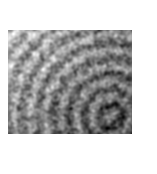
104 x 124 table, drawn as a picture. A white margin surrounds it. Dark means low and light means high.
Mirror symmetry: none. Rings: centred on the bottom right. Average level on the scale: 50%. Histogram: bell-shaped. Slope: up to the top left. Lone odd cells: none. Ninth with the highest average: top left.
